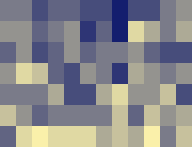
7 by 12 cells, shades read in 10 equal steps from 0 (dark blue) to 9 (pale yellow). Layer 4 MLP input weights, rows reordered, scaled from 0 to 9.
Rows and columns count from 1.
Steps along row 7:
up up down same same down up down up down up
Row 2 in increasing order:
0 1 3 3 4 4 5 5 5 6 6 8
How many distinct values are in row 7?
6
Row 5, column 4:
6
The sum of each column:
31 39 30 31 29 25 29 27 35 37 30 33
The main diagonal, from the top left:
4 5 2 3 2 4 6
